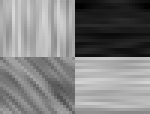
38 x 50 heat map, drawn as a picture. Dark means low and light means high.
It is made of 2 by 2 panels. Panel 1,1: high, streaked downward. Panel 1,2: very low, streaked across, faint in contrast. Panel 2,1: middling, slanting down to the right. Panel 2,2: high, streaked across.
